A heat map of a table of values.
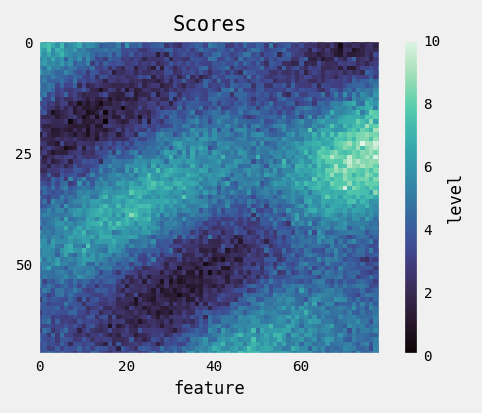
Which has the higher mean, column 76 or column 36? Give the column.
76
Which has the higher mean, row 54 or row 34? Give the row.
34
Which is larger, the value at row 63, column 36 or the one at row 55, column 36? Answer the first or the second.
the first
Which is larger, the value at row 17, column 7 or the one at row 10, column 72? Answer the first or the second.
the second
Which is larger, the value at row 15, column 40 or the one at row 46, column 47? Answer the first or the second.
the first
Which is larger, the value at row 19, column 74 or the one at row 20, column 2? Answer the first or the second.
the first
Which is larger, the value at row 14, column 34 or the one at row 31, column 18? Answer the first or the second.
the second
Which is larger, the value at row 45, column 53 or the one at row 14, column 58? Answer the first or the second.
the second
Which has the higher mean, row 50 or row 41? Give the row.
41
